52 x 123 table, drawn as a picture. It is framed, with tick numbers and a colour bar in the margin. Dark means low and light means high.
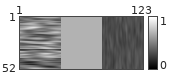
It is made of 1 by 3 panels. Panel 1,1: middling, streaked across, strong in contrast. Panel 1,2: high, flat. Panel 1,3: low, streaked downward, faint in contrast.
